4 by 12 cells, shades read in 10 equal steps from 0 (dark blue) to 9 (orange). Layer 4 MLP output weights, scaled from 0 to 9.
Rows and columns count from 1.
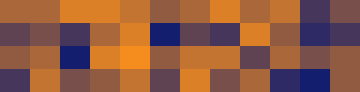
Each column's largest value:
6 7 8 8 9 5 8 8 8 7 4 5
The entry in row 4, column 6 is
3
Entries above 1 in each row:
12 10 11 10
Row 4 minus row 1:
-4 1 -4 -3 0 -2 2 -4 0 -6 -2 1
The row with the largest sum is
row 1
